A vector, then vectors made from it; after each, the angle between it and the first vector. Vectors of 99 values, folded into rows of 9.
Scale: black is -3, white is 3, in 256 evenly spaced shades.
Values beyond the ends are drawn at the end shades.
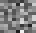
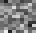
orthogonal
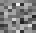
nearly opposite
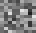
partly aligned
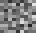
nearly parallel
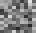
partly aligned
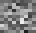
partly aligned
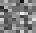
partly aligned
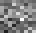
orthogonal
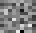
nearly opposite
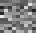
orthogonal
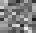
orthogonal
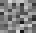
nearly opposite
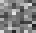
partly opposed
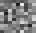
nearly parallel
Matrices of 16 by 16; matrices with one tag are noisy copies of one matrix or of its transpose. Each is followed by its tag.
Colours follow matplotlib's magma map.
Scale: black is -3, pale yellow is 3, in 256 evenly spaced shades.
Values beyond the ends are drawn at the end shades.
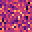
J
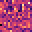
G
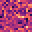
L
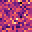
J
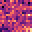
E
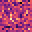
J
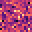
J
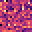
G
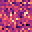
J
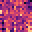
E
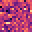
G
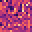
G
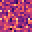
L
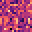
L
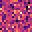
J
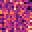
E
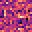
L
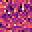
G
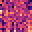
E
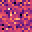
J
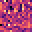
G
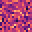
J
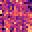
E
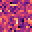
L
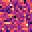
G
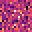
J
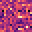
L
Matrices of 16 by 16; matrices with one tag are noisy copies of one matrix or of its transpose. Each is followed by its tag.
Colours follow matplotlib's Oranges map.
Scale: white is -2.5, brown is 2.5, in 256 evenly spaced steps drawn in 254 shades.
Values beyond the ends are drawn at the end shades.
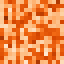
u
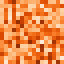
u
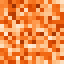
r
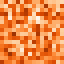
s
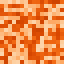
u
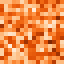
u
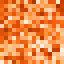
r
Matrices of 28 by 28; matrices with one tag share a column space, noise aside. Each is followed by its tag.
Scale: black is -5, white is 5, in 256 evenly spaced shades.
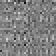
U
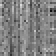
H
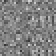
U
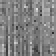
H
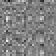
U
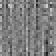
H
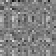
U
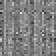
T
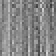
H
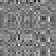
U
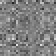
U
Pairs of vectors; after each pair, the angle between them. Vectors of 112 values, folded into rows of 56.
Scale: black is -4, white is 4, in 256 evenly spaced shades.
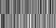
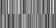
partly opposed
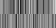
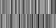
partly opposed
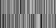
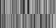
partly aligned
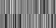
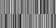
nearly parallel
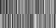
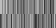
nearly opposite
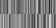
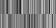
partly aligned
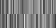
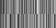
partly aligned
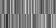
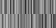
nearly opposite
